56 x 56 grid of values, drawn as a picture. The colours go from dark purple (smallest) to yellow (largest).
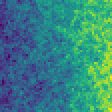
The texture is blotchy. No row or column stands out. Values rise toward the right. There are no regular stripes.
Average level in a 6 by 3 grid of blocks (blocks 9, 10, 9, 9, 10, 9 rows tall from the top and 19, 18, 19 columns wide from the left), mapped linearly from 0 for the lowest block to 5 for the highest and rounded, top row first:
1 3 5 / 0 3 5 / 0 2 5 / 0 2 5 / 0 1 5 / 0 2 5
